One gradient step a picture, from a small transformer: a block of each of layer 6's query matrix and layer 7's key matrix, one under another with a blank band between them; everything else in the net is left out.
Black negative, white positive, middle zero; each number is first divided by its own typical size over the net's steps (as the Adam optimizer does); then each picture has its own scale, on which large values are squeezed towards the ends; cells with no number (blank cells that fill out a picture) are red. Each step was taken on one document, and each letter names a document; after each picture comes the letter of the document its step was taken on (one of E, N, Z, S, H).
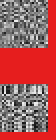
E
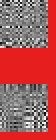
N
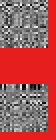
N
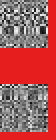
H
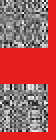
H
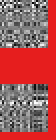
H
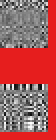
N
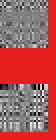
N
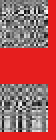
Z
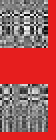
Z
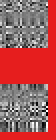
N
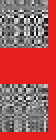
Z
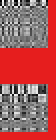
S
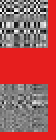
H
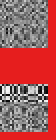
E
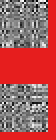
H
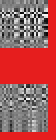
Z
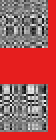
E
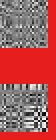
N
